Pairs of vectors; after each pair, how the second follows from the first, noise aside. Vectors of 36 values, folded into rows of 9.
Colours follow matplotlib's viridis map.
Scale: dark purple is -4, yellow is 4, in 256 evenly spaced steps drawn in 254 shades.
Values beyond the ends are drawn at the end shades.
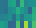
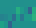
partly zeroed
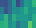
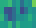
wrapped around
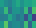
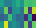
scaled up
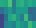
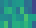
wrapped around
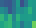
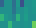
partly zeroed
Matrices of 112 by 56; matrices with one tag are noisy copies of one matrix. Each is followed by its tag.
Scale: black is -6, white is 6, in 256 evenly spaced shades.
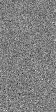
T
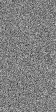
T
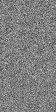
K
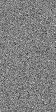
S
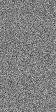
T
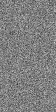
T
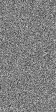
T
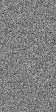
K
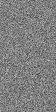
S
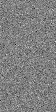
S
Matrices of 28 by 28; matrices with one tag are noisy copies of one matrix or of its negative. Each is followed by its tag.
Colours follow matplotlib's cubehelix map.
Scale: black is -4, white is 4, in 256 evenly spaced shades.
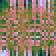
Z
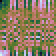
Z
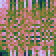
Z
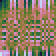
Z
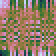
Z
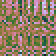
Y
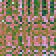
Y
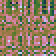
Y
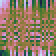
Z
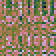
Y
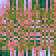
Z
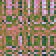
Y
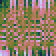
Z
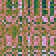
Y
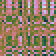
Y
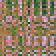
Y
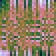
Z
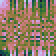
Z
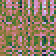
Y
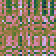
Y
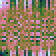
Z
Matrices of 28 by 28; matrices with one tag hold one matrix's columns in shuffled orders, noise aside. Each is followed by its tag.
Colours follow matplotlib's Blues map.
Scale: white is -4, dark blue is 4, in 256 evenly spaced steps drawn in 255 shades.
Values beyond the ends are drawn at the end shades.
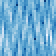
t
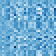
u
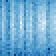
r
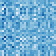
u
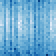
r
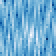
t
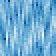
t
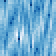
t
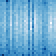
r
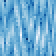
t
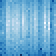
r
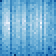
r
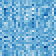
u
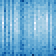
r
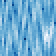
t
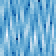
t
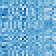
u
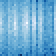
r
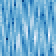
t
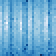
r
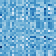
u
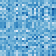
u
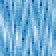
t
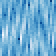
t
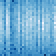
r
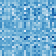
u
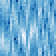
t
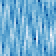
t
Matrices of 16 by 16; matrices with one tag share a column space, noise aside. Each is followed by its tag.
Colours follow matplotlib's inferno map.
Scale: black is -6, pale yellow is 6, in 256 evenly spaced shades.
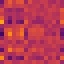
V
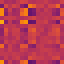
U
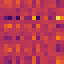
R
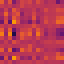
V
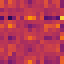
R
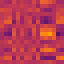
V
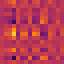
V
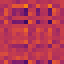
U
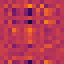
U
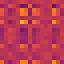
U
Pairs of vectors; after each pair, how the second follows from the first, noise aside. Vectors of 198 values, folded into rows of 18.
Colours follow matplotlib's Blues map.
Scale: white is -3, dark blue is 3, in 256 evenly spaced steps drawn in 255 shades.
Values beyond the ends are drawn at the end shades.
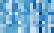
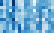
reversed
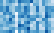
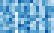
copied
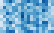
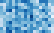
reversed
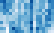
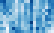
copied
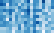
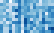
reversed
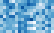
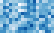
reversed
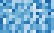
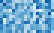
copied
